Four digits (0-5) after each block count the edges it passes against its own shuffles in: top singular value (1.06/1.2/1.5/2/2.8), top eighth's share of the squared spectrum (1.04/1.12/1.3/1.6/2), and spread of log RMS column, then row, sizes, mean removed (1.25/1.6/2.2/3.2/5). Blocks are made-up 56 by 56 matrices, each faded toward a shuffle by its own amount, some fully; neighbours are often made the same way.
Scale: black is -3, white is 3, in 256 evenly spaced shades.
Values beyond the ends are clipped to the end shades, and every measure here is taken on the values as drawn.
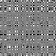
5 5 4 4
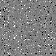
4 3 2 1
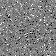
2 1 0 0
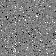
2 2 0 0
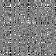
4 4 3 3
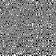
4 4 2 3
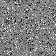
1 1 1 0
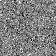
0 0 0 0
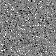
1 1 0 0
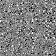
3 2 1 1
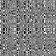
4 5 3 3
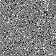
2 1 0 0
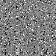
3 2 1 0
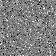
0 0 0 0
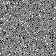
0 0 0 0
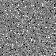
2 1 0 0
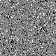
2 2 0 0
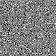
2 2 0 1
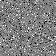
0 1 0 0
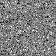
2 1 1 0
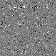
2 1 0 1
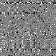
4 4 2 2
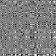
4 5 3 3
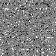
3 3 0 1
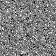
1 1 0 0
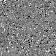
1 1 0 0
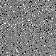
2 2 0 0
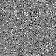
3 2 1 0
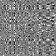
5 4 3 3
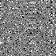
3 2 1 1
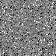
2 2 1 0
